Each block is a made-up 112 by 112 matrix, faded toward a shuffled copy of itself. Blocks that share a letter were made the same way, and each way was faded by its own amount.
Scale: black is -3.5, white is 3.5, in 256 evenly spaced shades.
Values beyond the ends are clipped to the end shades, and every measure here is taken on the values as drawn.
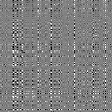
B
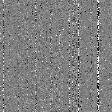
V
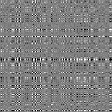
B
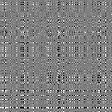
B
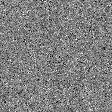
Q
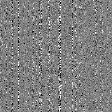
V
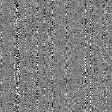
V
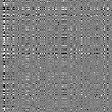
B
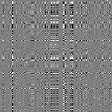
B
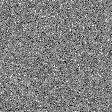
Q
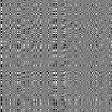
B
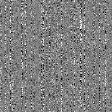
V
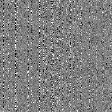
V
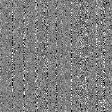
V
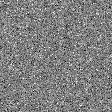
Q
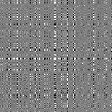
B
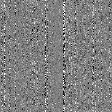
V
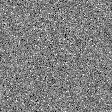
Q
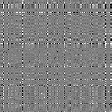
B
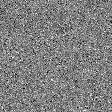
Q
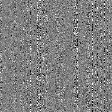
V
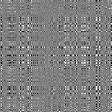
B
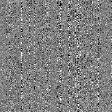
V
